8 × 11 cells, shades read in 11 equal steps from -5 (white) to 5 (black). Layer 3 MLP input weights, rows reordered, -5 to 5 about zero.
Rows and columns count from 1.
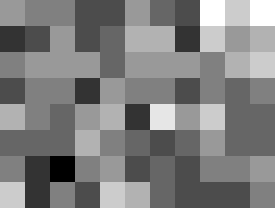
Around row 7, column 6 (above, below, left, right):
1 -2 -1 1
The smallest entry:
-5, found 2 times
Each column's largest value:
3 3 5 3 2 3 2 3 2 2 1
